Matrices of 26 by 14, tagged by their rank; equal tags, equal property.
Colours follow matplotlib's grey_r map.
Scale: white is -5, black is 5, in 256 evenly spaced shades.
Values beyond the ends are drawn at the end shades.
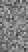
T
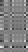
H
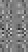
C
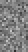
T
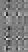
C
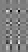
H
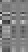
H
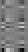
H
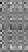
C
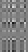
H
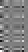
H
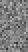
T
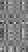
C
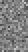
T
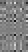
C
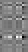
H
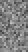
T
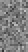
T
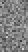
T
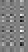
H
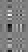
H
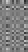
H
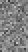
T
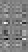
C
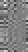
C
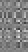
C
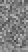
T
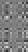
C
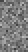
T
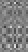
C
